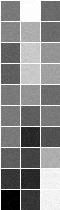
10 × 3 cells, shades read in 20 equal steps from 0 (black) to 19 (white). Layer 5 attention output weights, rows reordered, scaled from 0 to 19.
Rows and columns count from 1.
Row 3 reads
7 15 11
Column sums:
71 95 111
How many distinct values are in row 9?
3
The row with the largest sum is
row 1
